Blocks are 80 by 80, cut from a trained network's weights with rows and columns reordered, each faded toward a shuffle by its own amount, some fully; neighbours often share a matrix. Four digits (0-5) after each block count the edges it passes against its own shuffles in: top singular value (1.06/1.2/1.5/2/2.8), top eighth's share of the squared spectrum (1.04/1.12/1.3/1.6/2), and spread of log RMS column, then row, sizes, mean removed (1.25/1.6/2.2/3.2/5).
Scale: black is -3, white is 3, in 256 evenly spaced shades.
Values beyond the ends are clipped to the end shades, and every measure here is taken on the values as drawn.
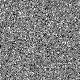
0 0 0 0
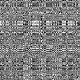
5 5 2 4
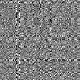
4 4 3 3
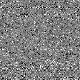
3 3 0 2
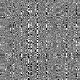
4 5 3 1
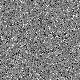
0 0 0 0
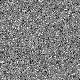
1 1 0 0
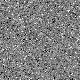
0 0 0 0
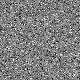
0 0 0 0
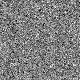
0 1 0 0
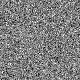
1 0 0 0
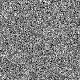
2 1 0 0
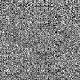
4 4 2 2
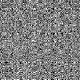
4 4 1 2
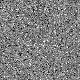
1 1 0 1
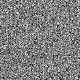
2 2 0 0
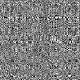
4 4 2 3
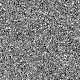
0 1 0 0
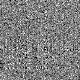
3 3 1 2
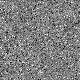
1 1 0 0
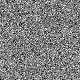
2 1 0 0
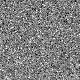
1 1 0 0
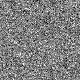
1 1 0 0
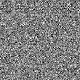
3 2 0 1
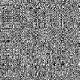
3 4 2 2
